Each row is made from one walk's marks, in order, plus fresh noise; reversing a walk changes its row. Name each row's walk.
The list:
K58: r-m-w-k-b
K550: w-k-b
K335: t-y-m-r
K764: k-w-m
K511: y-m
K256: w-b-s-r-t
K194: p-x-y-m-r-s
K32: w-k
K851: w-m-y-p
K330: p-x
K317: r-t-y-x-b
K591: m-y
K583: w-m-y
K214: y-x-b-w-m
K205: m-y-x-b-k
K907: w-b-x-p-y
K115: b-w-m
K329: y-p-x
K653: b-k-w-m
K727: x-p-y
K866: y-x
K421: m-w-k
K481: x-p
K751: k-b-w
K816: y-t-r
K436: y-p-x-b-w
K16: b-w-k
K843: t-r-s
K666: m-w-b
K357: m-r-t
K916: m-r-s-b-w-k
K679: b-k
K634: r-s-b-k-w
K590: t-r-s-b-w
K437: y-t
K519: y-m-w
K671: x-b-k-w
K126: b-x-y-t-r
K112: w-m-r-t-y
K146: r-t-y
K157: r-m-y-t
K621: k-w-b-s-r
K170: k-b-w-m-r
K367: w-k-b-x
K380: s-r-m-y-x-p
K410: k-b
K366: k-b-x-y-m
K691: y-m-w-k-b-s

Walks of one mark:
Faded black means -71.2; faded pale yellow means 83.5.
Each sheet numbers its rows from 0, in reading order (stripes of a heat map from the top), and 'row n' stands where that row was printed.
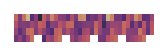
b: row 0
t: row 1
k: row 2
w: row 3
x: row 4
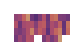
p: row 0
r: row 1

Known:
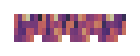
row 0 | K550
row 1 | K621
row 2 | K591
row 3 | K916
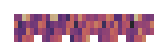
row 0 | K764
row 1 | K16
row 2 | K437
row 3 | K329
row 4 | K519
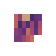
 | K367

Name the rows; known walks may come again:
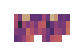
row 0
K436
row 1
K32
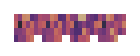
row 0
K907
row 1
K329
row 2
K653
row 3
K591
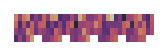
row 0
K317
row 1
K367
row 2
K583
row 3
K550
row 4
K380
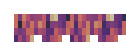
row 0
K146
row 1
K634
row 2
K816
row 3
K916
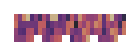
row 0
K679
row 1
K16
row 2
K112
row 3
K621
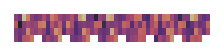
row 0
K519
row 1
K335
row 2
K666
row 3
K214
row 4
K330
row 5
K256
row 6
K764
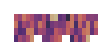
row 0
K357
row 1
K751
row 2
K126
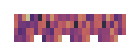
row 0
K410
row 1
K437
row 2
K727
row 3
K866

